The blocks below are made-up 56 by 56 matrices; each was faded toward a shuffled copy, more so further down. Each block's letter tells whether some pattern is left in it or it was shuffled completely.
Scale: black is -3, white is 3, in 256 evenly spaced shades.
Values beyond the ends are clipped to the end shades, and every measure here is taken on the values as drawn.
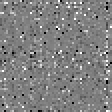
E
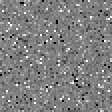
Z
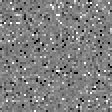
Z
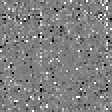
E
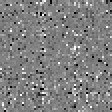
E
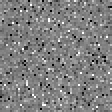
Z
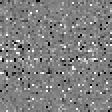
E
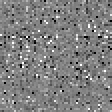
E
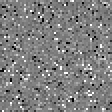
Z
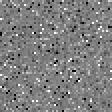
Z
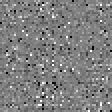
E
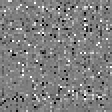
E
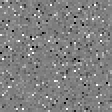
Z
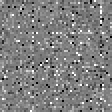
E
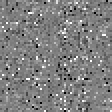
E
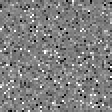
Z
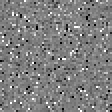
Z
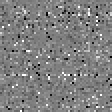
E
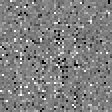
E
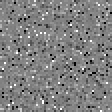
Z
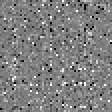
E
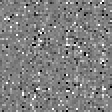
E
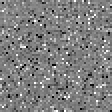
Z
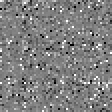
E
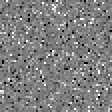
Z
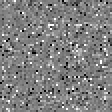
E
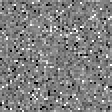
Z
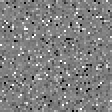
Z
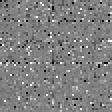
E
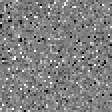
Z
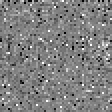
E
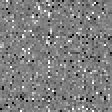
E
